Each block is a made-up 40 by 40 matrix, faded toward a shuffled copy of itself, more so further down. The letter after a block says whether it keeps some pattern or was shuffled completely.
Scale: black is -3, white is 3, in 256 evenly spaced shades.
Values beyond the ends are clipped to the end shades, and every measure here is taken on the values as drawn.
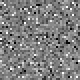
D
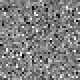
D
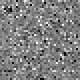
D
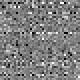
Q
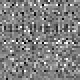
Q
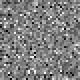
D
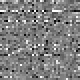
Q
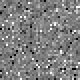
D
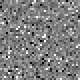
D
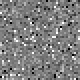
D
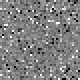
D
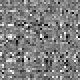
Q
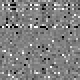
Q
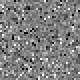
D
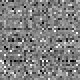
Q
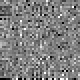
Q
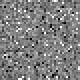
D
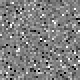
D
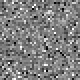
D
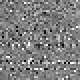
Q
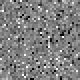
D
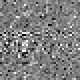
Q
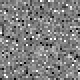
D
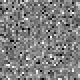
D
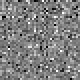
Q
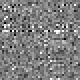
Q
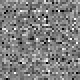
Q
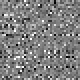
Q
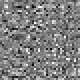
Q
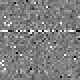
Q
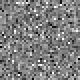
D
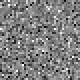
D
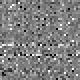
Q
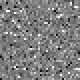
D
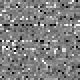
Q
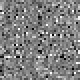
Q
